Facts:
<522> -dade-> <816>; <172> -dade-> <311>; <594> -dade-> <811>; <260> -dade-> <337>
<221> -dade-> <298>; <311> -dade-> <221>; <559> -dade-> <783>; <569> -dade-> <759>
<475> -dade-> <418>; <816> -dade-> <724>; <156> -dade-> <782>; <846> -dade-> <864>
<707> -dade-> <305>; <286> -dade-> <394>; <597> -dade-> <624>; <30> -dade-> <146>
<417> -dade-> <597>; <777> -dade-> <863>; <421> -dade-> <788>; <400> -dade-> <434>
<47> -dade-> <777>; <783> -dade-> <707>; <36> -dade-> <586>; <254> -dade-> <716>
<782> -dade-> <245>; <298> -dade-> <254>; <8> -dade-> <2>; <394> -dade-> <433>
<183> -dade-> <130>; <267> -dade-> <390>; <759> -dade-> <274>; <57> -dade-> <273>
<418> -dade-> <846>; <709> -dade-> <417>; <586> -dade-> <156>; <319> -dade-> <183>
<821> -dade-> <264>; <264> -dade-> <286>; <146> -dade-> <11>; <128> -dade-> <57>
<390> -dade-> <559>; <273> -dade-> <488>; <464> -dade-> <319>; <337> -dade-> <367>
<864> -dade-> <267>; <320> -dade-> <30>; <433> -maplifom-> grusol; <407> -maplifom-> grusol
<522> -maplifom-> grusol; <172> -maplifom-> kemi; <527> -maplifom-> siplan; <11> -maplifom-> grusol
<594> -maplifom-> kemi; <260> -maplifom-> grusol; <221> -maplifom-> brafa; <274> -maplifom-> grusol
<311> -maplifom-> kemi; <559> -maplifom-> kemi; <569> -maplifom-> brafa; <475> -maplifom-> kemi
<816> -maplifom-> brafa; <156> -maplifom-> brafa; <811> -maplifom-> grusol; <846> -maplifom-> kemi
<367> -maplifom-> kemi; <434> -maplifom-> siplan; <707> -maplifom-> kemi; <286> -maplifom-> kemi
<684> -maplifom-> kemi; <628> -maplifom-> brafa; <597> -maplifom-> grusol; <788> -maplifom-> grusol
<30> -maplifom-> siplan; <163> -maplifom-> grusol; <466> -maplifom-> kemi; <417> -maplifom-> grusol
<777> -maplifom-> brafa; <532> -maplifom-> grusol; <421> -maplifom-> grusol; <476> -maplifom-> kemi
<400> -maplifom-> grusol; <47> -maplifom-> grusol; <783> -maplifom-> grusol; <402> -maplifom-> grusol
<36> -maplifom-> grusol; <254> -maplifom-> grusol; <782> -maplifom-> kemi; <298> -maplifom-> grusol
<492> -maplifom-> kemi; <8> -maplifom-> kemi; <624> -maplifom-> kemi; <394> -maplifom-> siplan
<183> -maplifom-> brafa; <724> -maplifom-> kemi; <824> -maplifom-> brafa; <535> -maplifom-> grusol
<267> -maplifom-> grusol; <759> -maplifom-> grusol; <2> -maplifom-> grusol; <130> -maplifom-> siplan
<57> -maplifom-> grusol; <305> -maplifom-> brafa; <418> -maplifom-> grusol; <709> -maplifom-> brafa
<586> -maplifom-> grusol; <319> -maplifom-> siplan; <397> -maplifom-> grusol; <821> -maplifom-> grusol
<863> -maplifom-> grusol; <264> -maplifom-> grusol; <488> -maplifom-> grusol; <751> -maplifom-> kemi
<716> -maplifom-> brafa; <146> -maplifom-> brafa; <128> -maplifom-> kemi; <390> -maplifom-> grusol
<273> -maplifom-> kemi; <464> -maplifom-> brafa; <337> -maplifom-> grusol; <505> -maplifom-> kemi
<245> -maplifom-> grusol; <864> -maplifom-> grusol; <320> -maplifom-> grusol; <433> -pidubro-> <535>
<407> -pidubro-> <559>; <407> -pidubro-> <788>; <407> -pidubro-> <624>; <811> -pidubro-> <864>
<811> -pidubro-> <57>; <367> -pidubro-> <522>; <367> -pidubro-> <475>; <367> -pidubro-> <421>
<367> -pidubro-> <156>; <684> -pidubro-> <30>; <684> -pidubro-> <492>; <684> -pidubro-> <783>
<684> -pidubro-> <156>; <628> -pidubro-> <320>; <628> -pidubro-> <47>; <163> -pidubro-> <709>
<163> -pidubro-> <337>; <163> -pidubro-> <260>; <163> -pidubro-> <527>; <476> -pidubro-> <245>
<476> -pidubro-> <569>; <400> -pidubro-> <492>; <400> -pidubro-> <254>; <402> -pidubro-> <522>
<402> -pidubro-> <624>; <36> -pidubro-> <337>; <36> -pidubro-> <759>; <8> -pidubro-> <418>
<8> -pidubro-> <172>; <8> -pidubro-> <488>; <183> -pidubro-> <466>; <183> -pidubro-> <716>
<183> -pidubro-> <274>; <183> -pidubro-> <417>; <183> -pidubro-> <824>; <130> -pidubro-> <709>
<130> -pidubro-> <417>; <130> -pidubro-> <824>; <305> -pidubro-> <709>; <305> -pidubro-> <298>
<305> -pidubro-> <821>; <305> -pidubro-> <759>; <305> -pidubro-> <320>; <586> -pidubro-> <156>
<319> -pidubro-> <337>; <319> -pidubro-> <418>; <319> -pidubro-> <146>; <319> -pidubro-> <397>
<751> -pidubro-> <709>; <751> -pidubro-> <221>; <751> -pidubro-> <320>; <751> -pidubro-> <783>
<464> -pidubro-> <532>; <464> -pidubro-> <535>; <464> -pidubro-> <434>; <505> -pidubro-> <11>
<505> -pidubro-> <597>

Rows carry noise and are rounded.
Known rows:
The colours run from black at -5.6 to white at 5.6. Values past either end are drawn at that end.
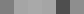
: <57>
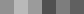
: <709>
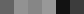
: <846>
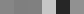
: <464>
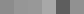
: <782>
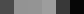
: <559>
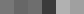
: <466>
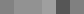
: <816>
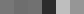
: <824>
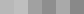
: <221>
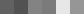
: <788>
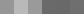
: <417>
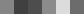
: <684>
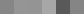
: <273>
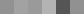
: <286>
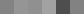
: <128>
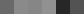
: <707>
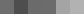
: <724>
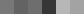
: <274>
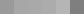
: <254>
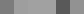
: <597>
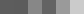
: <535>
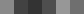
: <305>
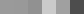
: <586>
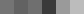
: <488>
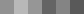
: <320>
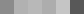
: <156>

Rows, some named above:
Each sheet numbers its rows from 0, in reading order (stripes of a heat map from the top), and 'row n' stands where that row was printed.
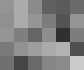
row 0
<260>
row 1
<172>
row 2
<8>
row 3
<421>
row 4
<433>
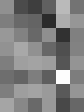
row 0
<751>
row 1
<527>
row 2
<8>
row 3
<146>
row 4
<597>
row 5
<492>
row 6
<597>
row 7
<183>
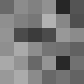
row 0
<707>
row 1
<400>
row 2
<163>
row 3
<47>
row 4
<319>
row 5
<821>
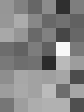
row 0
<8>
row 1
<821>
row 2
<36>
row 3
<492>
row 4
<824>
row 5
<30>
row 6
<311>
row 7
<522>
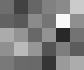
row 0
<433>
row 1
<624>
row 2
<319>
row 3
<709>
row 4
<397>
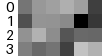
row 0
<475>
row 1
<864>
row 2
<759>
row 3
<716>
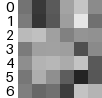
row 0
<407>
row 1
<367>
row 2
<298>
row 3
<569>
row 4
<156>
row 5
<418>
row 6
<716>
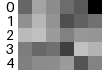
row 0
<783>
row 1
<337>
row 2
<298>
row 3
<716>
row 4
<594>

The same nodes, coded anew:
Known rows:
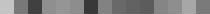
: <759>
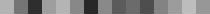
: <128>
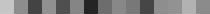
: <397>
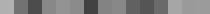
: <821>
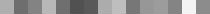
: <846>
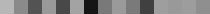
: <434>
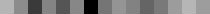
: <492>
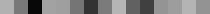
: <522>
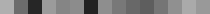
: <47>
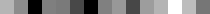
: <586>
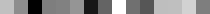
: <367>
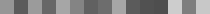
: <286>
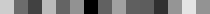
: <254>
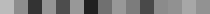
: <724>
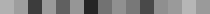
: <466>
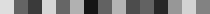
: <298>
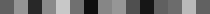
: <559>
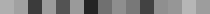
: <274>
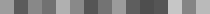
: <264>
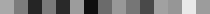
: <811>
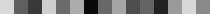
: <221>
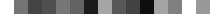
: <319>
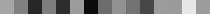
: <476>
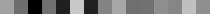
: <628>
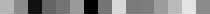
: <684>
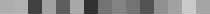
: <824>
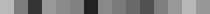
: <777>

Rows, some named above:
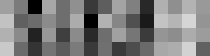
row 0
<624>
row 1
<464>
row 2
<788>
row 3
<36>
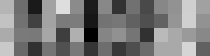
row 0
<57>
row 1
<172>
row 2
<535>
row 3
<36>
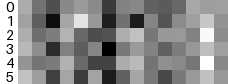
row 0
<821>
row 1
<597>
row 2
<846>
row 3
<492>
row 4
<864>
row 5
<716>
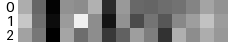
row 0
<320>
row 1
<30>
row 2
<624>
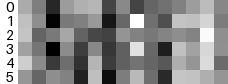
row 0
<709>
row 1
<367>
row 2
<418>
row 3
<402>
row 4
<163>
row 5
<433>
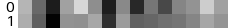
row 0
<57>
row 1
<320>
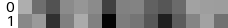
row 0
<821>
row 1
<707>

